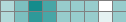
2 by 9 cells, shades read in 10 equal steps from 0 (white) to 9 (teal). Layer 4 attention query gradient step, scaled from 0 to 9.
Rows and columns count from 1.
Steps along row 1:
up up down down same same down up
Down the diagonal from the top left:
3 5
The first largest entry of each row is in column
3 3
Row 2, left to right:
3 5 8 7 4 4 4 1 4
